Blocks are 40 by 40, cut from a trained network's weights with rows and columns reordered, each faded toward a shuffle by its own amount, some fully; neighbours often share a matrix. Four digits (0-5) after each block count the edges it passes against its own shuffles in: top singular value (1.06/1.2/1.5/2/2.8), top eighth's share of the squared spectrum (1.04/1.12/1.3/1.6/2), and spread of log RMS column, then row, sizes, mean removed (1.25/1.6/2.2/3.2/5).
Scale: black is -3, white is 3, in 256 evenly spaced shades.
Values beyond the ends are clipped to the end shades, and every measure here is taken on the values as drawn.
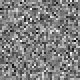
1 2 0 0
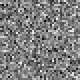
1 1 0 0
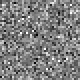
2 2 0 0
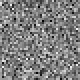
1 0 0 0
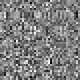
3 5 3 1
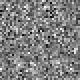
0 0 0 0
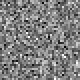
0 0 0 0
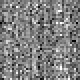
3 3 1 2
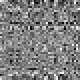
3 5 2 3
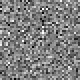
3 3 1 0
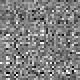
4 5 2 2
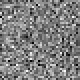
2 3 1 1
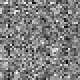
3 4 2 2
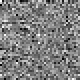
3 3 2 2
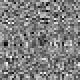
3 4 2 2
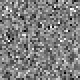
0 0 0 0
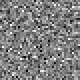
0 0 0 0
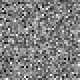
1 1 0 0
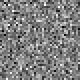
1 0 0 0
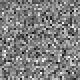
1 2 0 1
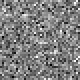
0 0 0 0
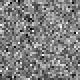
0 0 0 0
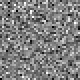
1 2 0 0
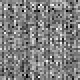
3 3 1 2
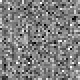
1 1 0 0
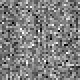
2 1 0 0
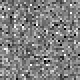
0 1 0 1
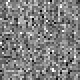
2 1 0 1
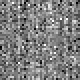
3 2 0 1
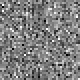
1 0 0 0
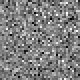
0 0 1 0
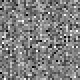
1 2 0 1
